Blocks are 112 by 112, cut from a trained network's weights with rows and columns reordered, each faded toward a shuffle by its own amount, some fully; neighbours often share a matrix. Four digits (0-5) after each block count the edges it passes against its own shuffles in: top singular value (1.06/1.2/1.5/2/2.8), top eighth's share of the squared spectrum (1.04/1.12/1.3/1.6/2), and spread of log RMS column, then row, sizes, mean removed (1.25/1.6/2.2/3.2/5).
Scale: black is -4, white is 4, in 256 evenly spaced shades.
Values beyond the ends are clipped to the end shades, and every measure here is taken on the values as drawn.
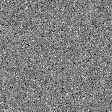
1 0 0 0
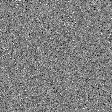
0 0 0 0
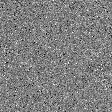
0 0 0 0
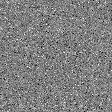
1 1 0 0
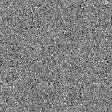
3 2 2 1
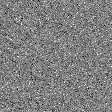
0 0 0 0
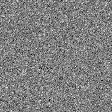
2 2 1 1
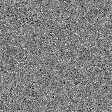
0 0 0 0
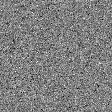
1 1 0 0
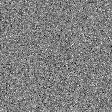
1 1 0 0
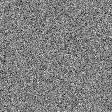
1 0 0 0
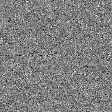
2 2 0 2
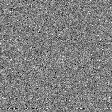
1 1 0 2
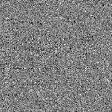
3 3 2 2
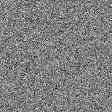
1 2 0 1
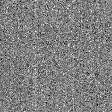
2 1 0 1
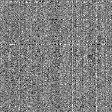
4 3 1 3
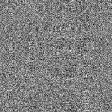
3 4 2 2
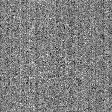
3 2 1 1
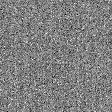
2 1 0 0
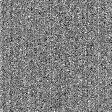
3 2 1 1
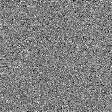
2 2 0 2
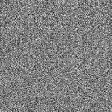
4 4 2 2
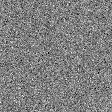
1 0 0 0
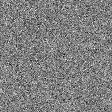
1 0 0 0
